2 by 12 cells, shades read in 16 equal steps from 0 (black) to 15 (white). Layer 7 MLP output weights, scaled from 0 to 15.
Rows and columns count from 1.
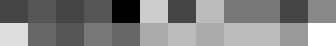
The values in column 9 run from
7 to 11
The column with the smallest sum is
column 5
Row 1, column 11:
4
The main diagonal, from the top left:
4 6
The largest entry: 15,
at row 2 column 12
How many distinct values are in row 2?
8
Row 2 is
13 6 5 7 6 10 11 10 11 11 9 15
